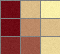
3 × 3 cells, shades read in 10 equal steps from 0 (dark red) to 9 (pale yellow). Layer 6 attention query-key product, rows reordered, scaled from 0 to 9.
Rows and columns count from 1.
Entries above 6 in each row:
2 1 1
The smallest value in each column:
0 3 7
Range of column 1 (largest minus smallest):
1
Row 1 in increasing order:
0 7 9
